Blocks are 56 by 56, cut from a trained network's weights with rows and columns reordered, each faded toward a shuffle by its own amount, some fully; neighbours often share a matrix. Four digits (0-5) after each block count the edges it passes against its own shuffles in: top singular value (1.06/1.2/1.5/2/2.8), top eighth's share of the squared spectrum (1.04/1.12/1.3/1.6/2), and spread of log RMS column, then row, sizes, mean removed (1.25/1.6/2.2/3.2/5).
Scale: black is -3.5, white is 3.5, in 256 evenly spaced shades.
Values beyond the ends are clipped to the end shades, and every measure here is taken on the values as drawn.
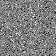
0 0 0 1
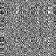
4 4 2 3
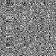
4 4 2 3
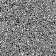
0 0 0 0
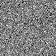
1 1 0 0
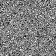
0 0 0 0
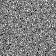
0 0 0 0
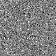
2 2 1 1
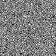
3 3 1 1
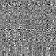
3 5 2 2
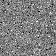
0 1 0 0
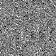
2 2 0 1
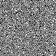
0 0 0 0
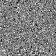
2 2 0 0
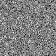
2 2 0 0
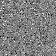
2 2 0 1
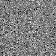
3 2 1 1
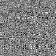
3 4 2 2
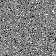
0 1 0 0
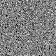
2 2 1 0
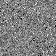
0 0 0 0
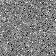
0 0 0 0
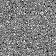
1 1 0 0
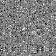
3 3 0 1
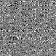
3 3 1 2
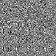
3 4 2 2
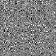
3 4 2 2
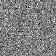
1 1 0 0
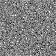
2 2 0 0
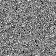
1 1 0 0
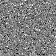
0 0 0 0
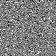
1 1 0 0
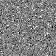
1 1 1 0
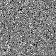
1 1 0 0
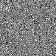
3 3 1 1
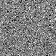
2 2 0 0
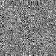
3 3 2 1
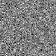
3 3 1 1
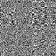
4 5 2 2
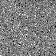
1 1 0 0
